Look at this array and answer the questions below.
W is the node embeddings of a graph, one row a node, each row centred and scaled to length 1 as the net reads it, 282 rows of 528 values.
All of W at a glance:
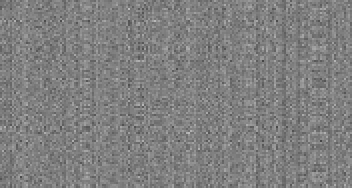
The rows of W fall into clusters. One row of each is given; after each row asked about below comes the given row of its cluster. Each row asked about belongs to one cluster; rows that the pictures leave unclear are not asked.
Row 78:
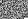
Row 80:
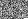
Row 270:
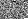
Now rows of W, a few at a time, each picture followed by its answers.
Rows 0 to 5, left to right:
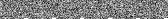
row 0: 80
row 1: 78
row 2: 78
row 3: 78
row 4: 270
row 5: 80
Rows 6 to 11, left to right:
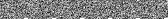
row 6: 78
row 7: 270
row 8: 78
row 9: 78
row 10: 80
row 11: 78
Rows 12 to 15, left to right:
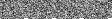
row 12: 80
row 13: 80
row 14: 80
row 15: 270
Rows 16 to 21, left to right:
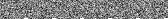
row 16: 78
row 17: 80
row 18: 80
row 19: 270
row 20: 80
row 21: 270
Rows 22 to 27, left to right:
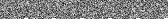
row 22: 78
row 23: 80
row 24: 270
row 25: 80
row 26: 80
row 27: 80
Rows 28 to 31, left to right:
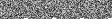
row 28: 80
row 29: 78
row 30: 270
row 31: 270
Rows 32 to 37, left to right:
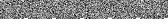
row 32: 270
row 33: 78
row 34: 270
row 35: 78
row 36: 78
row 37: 270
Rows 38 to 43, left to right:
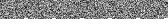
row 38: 78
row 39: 80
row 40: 270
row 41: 80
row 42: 78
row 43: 80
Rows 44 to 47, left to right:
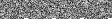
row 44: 80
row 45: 80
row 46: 78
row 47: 270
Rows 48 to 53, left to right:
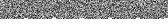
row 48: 270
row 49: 78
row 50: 80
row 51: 78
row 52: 78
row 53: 270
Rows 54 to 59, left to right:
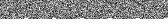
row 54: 78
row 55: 78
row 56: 270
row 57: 80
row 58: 80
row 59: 78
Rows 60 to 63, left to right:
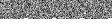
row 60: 270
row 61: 78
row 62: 80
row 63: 80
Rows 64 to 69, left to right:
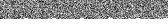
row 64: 270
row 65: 270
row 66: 78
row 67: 78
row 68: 80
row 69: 80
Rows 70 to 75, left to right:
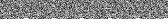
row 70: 80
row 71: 80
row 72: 80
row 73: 80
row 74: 80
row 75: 80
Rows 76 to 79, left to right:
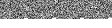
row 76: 80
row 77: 78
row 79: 78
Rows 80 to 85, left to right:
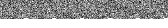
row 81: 80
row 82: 270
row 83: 270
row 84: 80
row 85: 270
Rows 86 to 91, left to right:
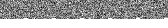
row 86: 80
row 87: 80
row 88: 270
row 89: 80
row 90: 78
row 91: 78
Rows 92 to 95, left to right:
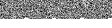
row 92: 78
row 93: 80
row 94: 78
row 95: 270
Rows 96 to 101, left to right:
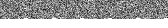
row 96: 80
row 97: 78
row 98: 80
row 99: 270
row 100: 78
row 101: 80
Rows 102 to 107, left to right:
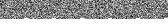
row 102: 78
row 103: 80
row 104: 78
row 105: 270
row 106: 270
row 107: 78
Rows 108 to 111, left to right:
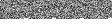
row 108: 270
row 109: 78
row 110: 80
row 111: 78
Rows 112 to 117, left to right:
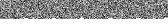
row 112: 270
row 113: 80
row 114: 78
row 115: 270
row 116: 80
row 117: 78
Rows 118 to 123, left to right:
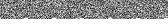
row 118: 78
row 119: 78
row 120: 270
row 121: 78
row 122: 270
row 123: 80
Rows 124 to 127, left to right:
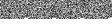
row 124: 78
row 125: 78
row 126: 270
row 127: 78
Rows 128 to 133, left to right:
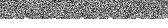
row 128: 78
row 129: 270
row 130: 78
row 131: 78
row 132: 80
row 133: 80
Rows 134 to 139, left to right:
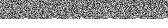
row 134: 270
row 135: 270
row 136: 78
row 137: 80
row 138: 80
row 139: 80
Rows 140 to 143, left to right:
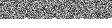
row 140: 78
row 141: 78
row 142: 80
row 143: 270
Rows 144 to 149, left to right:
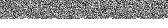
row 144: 80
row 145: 270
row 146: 80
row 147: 78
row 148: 270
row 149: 270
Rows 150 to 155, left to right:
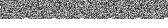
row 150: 78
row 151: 80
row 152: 80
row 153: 270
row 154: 78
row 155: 78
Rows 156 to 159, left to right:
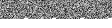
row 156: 78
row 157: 78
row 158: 78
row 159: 270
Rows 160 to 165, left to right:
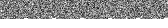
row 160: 80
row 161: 270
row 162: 78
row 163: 80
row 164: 78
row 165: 78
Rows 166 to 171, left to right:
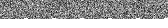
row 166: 80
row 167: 270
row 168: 80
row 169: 80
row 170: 270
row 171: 78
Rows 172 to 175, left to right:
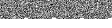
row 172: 78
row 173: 78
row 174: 80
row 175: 270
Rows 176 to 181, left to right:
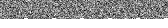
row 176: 80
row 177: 270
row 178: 80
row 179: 270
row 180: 78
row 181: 80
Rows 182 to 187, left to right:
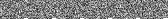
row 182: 80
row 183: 78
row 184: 80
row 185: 78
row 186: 78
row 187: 80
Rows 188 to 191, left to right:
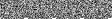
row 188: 78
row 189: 270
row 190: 270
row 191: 270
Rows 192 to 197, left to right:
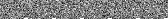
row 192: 78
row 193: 270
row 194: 270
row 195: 270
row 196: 80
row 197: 270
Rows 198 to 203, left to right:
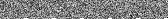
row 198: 80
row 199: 80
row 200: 80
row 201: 78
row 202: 270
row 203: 80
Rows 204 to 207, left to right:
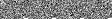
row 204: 270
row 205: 78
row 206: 78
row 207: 78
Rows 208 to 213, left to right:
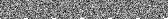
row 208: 80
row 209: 270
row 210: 78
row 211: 78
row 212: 78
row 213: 270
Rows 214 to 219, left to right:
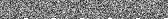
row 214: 80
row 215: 80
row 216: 270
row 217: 78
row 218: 270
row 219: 270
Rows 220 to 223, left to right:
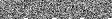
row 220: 270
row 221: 78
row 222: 78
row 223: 270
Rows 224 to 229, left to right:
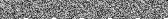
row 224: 270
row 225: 78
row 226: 80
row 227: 80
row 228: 80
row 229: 270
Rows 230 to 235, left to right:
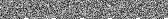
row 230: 78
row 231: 80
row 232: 270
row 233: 80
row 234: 78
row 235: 78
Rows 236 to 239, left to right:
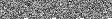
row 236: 80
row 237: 78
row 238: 270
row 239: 80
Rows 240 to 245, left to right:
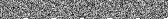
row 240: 80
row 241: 80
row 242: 78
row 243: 80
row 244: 80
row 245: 270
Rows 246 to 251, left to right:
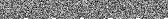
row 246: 270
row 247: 270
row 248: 78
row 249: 270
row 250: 80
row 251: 78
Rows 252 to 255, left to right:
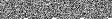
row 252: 270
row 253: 78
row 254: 78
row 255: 270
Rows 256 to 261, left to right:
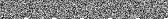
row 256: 78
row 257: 78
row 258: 80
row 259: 78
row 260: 80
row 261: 270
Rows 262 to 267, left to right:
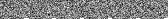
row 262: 80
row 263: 80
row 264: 78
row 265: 78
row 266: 80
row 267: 80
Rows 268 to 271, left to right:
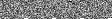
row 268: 80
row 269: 78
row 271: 80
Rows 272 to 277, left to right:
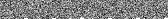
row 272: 80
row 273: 270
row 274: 78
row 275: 80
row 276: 78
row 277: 78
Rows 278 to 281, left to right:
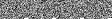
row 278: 78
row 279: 78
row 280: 78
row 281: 80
